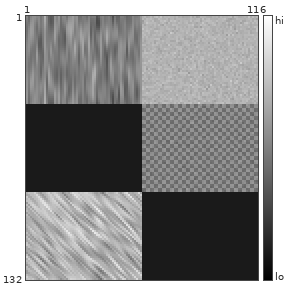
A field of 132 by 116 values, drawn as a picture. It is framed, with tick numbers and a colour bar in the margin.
The table splits into 3 rows of 2 panels. Panel 1,1: middling, streaked downward. Panel 1,2: high, fine-grained, faint in contrast. Panel 2,1: very low, flat. Panel 2,2: middling, checkered. Panel 3,1: high, slanting down to the right. Panel 3,2: very low, flat.
